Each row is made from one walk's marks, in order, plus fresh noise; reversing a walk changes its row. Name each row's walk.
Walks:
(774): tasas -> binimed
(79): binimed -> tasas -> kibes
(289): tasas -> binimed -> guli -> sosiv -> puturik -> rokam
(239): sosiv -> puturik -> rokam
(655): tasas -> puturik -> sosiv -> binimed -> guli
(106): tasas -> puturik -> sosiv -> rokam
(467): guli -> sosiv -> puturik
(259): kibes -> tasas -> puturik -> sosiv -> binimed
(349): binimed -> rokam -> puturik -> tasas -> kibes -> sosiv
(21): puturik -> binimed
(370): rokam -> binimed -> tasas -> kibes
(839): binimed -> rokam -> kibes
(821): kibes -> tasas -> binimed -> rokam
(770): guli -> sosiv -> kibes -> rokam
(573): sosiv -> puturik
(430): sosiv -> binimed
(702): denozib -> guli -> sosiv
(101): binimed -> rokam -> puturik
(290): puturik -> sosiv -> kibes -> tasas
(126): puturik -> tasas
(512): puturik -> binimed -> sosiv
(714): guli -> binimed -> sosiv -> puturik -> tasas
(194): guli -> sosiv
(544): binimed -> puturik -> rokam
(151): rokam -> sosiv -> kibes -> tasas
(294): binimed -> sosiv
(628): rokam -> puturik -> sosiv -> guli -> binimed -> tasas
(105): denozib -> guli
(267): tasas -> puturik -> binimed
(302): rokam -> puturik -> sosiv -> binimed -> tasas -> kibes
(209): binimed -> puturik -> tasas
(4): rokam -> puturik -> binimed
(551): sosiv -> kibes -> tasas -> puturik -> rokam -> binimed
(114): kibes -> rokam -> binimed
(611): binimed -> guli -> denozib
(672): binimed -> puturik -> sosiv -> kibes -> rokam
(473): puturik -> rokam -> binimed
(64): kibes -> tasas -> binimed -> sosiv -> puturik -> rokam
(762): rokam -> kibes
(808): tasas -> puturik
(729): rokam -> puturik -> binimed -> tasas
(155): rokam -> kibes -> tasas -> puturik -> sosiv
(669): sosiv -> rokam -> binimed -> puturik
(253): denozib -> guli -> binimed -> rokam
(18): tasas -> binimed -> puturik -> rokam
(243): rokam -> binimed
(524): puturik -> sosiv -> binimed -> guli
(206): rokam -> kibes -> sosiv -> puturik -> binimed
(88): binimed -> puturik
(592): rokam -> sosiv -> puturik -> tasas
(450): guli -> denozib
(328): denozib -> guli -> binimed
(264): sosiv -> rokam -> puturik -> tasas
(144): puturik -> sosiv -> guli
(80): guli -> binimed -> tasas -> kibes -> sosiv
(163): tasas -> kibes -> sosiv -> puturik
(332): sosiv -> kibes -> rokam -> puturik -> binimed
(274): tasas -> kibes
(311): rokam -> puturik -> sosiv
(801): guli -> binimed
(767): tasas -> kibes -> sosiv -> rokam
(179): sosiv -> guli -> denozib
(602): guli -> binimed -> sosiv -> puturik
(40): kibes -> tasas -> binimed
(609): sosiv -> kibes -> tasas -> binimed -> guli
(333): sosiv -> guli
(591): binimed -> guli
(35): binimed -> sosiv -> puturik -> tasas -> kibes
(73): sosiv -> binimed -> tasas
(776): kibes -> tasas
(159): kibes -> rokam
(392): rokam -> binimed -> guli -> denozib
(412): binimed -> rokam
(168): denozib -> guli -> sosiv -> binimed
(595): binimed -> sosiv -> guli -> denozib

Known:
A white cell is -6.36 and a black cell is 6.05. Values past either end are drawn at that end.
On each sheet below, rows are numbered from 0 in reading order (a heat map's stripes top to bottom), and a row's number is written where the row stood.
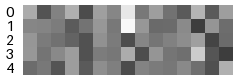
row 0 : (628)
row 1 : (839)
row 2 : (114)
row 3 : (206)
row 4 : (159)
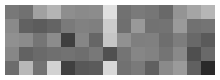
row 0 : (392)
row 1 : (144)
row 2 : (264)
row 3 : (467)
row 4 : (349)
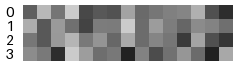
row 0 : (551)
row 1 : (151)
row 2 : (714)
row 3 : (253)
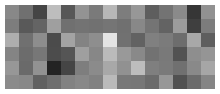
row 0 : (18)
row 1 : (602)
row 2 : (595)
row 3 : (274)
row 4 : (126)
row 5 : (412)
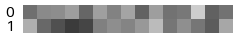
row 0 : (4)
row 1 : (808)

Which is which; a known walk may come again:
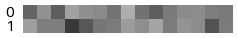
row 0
(333)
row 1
(473)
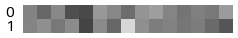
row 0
(776)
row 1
(264)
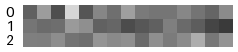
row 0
(239)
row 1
(770)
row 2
(243)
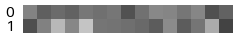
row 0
(467)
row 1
(450)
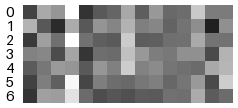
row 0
(155)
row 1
(289)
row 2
(609)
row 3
(669)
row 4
(762)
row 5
(821)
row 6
(80)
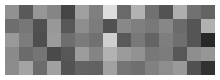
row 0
(592)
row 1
(159)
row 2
(672)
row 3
(274)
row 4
(332)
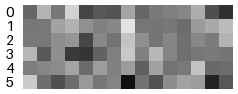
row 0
(551)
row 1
(392)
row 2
(73)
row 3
(290)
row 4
(4)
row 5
(168)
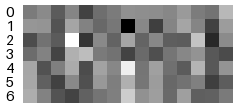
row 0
(573)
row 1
(702)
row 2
(64)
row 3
(105)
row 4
(628)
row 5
(106)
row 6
(101)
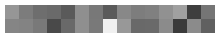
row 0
(114)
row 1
(839)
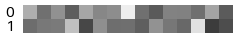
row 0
(595)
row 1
(259)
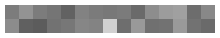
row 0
(430)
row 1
(144)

